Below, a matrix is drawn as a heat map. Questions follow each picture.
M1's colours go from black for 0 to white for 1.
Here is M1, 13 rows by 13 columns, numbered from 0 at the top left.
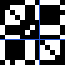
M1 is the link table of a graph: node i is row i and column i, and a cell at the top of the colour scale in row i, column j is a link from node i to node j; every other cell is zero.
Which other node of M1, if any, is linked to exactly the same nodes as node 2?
node 12
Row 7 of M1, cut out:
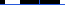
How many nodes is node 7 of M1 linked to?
4
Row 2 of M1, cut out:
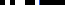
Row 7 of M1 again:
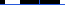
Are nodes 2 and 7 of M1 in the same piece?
yes
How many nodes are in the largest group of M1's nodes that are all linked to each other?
7
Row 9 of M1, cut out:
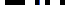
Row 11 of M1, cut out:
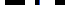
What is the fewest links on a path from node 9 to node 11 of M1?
1
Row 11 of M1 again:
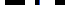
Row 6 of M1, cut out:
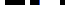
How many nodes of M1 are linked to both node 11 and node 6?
5
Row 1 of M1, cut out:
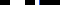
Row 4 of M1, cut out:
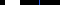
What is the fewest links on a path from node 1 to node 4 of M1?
1
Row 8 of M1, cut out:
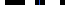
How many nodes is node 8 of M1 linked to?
6
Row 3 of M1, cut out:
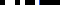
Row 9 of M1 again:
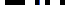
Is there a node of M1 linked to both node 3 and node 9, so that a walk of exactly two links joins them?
no
